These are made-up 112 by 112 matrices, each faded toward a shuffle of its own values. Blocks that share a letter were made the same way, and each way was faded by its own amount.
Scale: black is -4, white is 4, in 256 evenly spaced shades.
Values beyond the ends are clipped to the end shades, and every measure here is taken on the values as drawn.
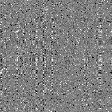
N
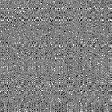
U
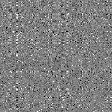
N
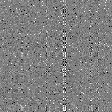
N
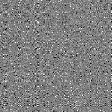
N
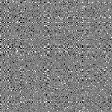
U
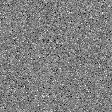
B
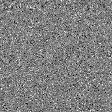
B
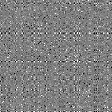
U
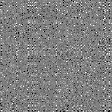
N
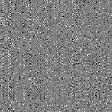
N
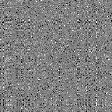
N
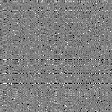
U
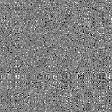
N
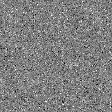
B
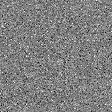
B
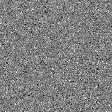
B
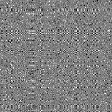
U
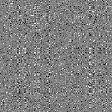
N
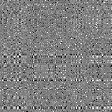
U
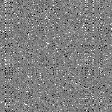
N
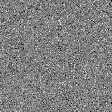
B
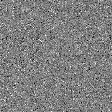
B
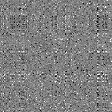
N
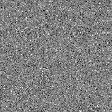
B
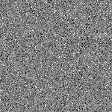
B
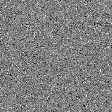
B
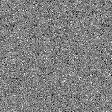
B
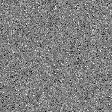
B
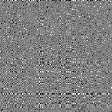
U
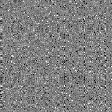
N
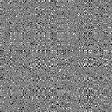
U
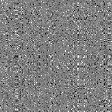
N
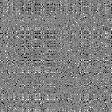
U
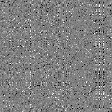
N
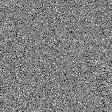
B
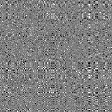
U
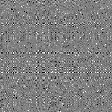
U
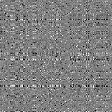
U
